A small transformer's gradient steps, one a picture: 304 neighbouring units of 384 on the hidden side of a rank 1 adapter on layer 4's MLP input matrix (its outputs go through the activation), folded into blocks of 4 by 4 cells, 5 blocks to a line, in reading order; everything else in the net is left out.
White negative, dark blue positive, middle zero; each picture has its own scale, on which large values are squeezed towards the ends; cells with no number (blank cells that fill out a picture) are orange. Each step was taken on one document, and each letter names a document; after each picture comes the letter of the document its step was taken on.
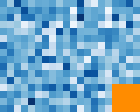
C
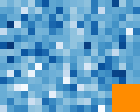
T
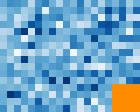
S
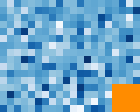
S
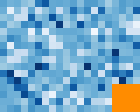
T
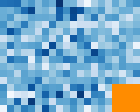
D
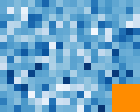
T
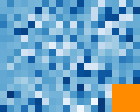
S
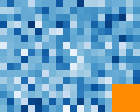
S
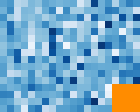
C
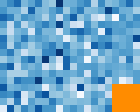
D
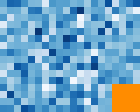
C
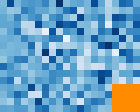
S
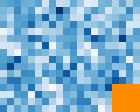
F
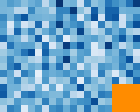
C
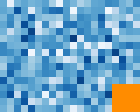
D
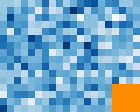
C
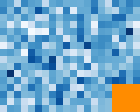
C
